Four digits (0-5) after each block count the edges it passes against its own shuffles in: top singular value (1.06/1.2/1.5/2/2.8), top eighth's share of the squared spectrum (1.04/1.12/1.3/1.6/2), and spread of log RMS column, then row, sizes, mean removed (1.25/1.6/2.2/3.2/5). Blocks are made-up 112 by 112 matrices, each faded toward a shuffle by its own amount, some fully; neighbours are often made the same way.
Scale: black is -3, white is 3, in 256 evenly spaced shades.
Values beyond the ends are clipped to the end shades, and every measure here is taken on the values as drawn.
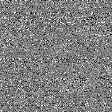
1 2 0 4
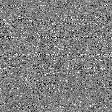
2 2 0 3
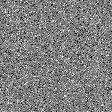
0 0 0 0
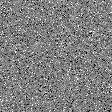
0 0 0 0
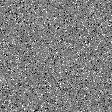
0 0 0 0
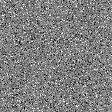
0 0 0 1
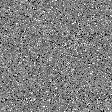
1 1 0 1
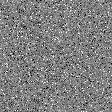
0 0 0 0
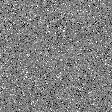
0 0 0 0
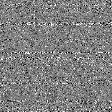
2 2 0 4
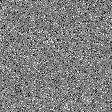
0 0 0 0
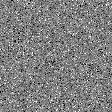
0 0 0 0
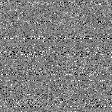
2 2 0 4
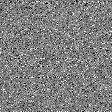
1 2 0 3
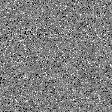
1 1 0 2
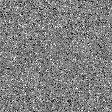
0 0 0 2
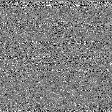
2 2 0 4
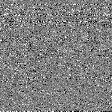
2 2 0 3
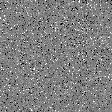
3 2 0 0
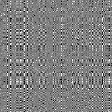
5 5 4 4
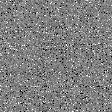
1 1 1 2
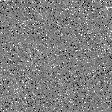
3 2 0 1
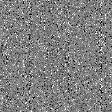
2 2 3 0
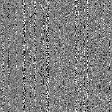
2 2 4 0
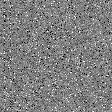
1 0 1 0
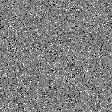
3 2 1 0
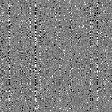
5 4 3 2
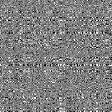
5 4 3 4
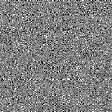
4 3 1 3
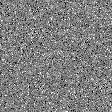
2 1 0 0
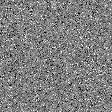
2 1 0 0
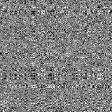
4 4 2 3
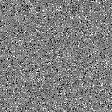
4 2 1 1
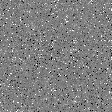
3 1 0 0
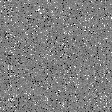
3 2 1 1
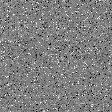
2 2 1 1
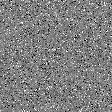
2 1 0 0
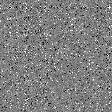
1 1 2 1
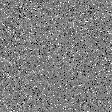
0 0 1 0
